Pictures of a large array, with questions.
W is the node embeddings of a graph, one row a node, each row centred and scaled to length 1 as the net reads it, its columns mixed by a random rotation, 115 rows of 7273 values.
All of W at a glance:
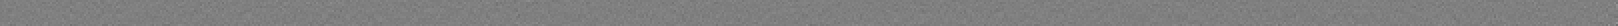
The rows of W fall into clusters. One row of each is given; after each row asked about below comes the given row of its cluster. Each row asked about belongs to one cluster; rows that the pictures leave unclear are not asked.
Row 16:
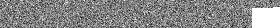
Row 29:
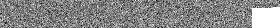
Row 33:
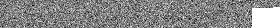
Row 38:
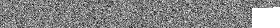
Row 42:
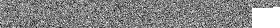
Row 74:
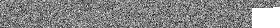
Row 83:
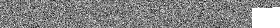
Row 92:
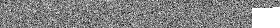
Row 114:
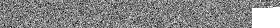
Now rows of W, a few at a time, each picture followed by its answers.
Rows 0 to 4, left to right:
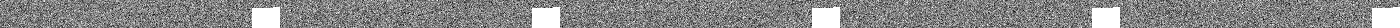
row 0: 74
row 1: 92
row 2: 33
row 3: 16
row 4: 29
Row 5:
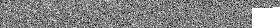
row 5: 92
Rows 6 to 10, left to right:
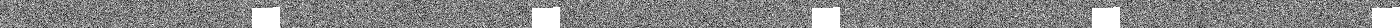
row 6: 29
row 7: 42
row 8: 16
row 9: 38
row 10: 83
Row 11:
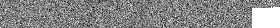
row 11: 38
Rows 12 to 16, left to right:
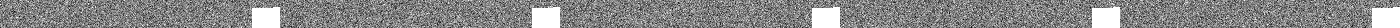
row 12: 16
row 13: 114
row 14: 74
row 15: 38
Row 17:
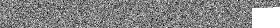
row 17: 114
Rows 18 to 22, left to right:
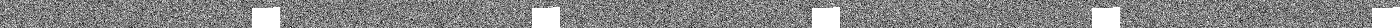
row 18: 38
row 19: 114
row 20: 38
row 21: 92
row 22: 42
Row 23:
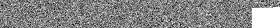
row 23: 114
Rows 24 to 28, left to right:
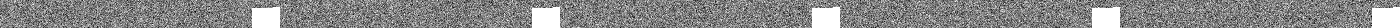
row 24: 29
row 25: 92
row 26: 42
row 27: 83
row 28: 33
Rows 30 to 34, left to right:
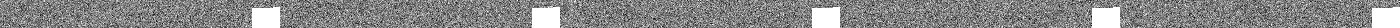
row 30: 74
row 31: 114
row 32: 29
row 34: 42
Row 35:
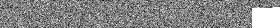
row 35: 83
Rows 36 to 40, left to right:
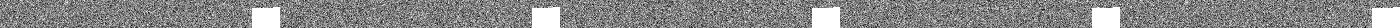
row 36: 16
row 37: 114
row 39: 83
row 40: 16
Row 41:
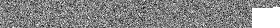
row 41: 42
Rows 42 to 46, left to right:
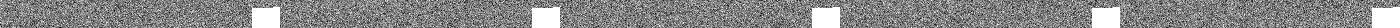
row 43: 92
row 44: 83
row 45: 92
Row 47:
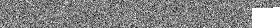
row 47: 16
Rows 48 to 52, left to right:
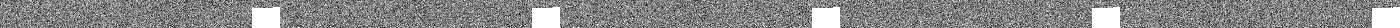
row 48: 92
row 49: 42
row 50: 42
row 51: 114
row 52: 38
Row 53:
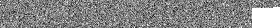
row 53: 16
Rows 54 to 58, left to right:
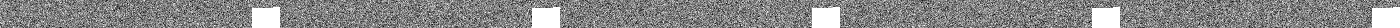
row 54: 42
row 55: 33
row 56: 114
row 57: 74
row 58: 38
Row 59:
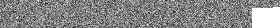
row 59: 16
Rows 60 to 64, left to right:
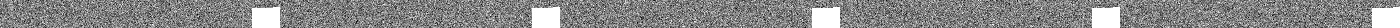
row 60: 29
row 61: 114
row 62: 16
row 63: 29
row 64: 74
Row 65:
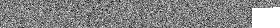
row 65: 38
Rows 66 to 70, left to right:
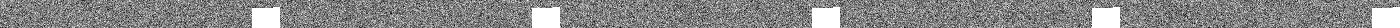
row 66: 74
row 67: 83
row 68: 42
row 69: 33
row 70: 29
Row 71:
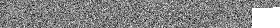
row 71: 33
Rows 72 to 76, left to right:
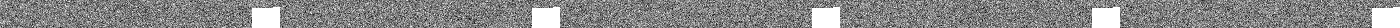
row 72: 42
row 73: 33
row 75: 42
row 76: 74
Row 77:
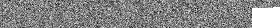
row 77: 38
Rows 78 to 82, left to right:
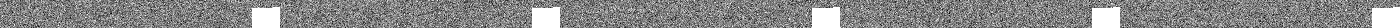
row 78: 83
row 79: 92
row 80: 33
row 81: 38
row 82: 74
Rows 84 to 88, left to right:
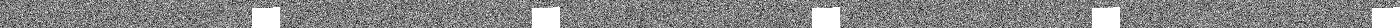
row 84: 33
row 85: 114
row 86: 83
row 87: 114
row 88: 74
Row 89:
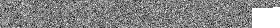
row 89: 42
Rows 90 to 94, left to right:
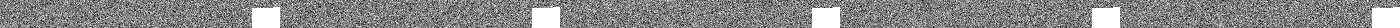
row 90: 16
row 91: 114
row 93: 74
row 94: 83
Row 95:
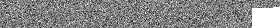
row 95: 33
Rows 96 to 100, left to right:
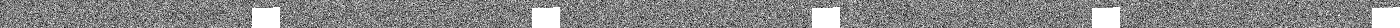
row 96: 33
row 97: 83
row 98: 16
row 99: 29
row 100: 114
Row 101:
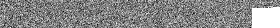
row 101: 114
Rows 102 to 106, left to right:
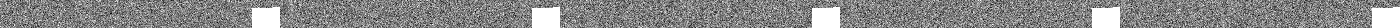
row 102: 83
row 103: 29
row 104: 38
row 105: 29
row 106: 92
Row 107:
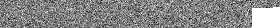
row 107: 33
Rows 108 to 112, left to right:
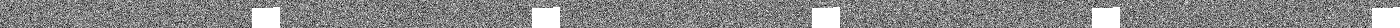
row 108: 74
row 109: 42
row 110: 114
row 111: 92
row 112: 16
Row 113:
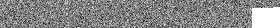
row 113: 16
